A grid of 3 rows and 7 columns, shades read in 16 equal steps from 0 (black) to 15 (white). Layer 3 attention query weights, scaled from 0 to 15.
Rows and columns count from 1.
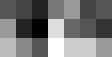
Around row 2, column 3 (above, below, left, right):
2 5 2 13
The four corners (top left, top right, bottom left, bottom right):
5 5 11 9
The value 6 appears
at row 2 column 5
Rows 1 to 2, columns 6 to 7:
4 5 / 5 3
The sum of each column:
25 14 7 35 27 21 17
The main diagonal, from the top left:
5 2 5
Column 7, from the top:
5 3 9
